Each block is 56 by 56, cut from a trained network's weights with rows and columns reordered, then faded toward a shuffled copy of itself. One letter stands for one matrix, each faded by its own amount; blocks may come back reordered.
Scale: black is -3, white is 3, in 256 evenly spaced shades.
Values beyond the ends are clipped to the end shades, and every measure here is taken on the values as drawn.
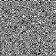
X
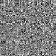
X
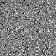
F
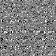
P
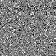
F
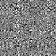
X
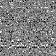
P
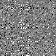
P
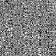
X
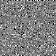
P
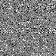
F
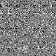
P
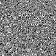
F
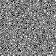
F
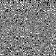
P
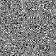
F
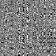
X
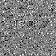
F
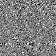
F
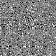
F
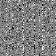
X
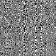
X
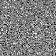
F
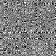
X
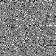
F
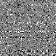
P
